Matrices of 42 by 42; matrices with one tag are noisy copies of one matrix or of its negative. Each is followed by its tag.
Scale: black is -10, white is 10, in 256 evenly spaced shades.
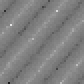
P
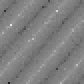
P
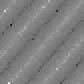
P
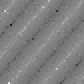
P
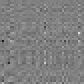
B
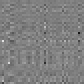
B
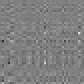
B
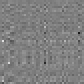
B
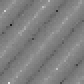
P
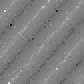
P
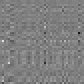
B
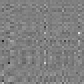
B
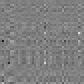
B
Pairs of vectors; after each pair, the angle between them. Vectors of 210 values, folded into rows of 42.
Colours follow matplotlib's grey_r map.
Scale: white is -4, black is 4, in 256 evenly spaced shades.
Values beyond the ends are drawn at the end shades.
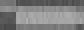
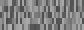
orthogonal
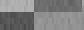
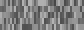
orthogonal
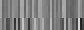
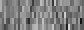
partly aligned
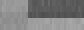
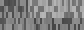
partly opposed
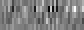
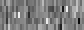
partly aligned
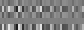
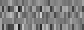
nearly opposite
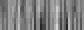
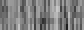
nearly parallel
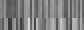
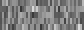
orthogonal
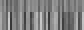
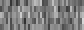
partly aligned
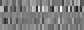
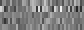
nearly parallel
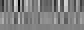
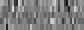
partly opposed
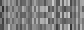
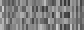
nearly opposite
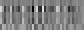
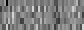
partly opposed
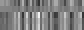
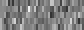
orthogonal
